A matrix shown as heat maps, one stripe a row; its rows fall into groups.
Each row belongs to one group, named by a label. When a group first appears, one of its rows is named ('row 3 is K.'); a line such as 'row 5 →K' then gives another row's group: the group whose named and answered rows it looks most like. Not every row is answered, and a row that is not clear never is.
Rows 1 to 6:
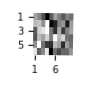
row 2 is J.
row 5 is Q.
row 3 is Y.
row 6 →J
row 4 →Q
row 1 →Q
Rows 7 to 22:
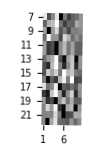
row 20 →J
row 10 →Q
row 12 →Q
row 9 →J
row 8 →Y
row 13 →J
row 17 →J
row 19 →Q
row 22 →J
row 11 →Q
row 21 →Y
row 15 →Q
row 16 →Q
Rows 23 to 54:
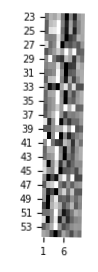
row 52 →J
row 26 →Y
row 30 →Y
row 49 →J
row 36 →Q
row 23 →Y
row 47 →Y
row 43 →Y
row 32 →Y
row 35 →Y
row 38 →J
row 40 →J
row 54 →Q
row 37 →Y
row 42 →Y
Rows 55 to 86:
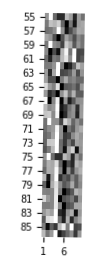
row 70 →Q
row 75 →Q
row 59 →Q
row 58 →Q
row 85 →Q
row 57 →Y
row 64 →Q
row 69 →J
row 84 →Y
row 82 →Y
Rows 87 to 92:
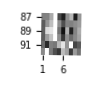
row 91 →Q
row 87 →J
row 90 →Y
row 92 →Q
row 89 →Y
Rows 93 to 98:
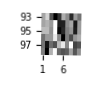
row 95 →J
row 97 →Q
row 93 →Q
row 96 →Y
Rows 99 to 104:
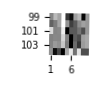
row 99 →J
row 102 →Y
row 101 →J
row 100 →Y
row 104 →Q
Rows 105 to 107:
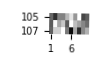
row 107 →Y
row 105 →Q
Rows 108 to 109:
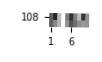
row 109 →Y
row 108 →J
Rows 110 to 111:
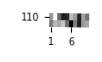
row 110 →Q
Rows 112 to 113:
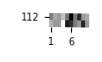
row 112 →Y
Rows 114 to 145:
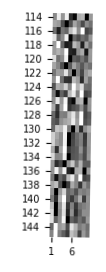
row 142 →J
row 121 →Q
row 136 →J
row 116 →Q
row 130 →Y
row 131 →J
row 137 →Q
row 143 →J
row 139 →J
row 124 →Q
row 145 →Q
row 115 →Q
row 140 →J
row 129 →Q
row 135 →Q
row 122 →Y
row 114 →J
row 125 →Q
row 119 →J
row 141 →J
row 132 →J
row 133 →J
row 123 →Q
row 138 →Q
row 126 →J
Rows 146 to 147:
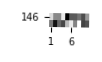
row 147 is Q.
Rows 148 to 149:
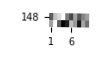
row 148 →Y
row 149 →Q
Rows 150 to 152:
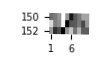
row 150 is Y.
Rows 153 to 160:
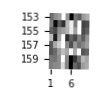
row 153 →Y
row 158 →Q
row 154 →Q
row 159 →Y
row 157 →Y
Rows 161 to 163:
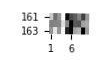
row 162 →Y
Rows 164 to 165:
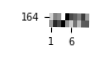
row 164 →J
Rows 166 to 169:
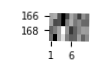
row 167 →Q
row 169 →J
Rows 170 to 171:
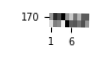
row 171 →J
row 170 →Q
